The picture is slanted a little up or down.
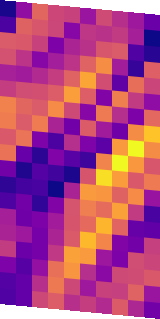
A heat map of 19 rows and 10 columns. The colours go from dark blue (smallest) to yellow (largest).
Grain: diagonal, up to the right. Ninth with the highest average: middle right. Mirror symmetry: none. Calmest part: bottom left.
